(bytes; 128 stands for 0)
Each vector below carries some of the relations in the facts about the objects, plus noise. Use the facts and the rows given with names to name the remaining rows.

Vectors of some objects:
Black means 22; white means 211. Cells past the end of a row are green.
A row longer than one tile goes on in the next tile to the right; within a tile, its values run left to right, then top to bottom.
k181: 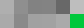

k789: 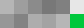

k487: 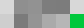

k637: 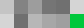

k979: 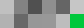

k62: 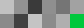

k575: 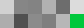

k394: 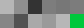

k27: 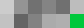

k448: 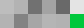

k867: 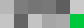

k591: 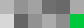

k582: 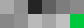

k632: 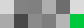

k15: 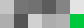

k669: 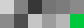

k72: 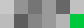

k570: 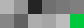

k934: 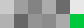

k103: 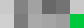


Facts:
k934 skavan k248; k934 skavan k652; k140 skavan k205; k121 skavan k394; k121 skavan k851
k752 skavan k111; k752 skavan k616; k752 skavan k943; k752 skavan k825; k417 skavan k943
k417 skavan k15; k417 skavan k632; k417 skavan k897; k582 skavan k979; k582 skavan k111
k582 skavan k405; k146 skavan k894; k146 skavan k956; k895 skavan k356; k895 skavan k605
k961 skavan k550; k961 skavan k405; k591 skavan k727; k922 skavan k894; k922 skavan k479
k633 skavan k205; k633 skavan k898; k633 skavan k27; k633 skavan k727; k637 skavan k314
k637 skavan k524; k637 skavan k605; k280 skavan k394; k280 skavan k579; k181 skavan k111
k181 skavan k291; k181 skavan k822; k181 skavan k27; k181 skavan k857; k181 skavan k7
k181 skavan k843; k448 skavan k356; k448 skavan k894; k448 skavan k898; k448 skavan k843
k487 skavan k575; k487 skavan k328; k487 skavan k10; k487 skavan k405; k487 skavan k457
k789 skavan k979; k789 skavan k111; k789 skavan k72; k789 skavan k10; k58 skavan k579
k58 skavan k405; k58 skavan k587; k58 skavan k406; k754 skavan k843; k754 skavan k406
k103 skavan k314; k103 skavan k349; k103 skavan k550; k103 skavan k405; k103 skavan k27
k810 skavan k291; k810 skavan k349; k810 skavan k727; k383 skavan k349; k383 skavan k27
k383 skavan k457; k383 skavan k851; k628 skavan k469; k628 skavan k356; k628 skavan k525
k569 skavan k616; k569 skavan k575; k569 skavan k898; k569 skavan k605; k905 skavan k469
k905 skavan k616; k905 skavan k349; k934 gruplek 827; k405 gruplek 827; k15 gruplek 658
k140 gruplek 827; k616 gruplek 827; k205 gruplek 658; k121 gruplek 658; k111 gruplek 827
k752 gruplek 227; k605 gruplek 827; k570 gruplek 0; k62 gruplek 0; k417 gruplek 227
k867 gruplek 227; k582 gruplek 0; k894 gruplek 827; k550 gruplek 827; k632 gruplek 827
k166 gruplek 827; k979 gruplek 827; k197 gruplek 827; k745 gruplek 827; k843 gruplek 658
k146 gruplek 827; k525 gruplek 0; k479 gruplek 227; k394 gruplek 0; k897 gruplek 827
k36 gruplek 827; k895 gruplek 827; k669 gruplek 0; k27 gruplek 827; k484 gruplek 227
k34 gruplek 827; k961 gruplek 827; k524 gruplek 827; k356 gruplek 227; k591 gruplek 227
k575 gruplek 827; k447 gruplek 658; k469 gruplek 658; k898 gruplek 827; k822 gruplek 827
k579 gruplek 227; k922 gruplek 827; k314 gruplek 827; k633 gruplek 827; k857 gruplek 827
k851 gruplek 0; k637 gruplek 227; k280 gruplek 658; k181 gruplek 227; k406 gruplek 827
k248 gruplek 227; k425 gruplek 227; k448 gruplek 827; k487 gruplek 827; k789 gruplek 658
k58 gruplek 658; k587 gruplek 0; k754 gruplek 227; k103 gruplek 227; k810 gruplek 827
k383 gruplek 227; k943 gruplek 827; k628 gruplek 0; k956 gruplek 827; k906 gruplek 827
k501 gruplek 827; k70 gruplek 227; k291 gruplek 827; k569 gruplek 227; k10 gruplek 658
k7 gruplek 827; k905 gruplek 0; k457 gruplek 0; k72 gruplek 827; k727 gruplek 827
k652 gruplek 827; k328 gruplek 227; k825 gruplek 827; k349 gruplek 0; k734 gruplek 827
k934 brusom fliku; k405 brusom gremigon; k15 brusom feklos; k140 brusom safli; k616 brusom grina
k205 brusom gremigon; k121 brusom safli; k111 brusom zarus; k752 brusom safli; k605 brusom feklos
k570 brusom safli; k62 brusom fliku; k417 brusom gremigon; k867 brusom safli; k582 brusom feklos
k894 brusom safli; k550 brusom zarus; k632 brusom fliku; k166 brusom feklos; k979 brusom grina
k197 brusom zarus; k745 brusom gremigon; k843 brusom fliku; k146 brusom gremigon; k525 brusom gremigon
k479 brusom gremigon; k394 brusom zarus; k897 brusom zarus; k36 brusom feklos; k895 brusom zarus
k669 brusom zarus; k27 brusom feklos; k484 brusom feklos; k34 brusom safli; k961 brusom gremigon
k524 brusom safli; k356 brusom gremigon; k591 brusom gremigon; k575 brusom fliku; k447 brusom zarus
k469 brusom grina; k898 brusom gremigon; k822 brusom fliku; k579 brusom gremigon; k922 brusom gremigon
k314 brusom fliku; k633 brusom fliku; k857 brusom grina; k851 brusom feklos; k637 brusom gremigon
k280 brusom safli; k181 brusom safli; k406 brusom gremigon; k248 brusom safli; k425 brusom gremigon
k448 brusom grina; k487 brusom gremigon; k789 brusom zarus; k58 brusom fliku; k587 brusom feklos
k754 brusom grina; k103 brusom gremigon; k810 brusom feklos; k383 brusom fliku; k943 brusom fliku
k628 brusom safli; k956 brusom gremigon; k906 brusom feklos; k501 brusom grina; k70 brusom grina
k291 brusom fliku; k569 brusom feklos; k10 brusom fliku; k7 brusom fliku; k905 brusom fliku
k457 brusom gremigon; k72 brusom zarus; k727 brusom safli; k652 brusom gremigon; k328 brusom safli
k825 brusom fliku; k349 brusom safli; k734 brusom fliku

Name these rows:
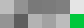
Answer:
k469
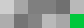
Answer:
k810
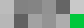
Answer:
k70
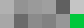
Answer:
k383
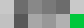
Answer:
k484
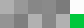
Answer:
k58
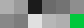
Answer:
k628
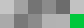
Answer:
k140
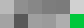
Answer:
k447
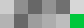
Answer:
k894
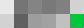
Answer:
k405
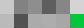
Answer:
k205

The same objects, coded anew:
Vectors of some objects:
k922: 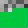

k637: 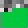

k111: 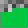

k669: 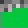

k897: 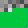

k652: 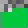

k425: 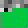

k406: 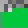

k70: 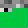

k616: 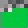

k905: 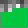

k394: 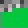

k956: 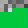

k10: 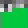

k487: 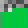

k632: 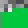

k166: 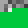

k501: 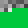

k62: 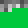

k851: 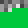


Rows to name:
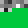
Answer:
k569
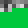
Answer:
k789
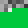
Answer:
k605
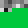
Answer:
k356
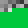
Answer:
k895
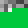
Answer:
k934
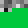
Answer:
k417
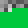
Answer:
k979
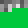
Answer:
k570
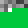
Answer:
k633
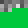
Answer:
k525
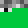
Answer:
k383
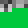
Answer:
k15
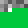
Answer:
k727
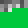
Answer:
k349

